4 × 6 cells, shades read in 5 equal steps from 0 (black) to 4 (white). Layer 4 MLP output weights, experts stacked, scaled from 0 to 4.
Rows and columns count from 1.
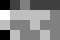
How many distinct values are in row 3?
2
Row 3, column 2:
2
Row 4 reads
0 3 2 2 3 2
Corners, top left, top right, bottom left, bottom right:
0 1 0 2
